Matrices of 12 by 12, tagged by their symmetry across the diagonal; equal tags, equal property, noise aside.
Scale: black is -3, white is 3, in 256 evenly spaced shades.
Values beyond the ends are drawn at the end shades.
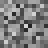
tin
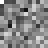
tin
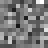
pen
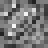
tin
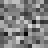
pen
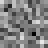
tin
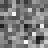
tin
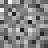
tin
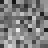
pen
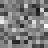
pen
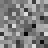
tin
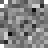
tin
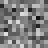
pen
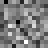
pen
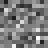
pen
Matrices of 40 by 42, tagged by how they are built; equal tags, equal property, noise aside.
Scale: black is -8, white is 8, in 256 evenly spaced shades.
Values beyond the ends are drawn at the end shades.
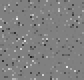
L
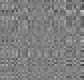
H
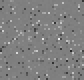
L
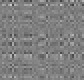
H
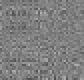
H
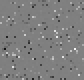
L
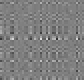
H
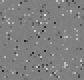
L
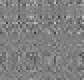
H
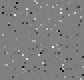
L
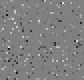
L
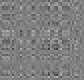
H
